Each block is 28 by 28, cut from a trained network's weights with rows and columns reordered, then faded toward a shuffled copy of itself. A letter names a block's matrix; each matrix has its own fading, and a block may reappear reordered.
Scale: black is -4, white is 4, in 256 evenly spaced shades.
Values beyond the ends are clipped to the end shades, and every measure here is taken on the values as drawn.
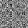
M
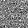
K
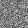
M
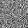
M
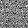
K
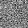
M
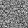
M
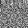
M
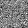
K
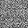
M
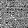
K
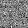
K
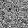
M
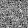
K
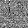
K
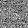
K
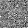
K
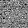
K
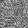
M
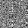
M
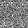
K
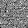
K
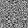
M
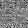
K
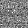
K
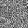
M
